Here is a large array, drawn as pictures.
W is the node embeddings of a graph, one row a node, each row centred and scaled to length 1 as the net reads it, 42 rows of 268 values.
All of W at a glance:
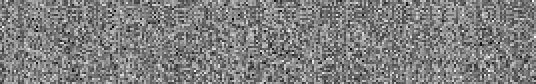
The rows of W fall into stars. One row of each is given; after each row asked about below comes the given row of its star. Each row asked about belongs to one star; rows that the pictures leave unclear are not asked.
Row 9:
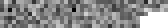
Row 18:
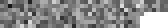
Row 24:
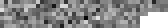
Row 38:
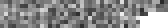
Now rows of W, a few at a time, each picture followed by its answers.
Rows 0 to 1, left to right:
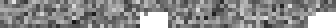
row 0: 24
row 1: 24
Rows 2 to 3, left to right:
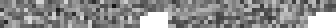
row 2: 24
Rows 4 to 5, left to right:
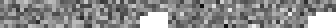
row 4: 9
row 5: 38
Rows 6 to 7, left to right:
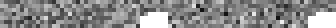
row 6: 38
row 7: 9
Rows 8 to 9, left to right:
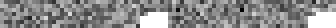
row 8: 38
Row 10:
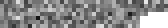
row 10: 38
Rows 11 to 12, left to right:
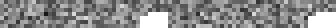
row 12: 9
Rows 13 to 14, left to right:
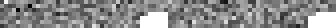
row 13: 9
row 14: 24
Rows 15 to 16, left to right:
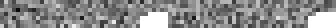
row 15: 9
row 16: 24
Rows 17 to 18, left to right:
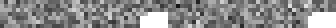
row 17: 24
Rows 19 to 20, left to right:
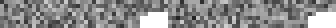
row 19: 18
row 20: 9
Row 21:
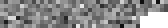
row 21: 18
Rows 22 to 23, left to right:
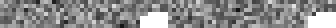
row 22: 18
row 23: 38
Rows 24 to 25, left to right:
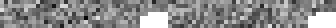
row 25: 38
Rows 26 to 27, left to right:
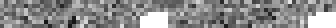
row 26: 24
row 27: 38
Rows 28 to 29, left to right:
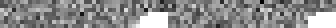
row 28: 38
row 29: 18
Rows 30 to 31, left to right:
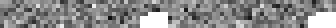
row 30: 9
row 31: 9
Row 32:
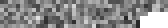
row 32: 18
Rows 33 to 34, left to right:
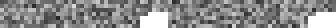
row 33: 38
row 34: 38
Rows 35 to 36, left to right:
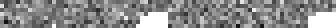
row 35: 38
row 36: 24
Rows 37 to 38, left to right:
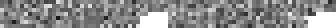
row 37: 38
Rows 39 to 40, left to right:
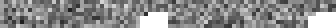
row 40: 18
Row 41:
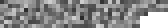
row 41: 9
